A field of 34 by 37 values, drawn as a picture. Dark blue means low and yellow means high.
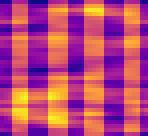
Upright stripes repeat 4 times across the table. The bottom middle is the ninth with the highest average. There is no overall slope. Overall the values sit about 50% of the way up the scale.
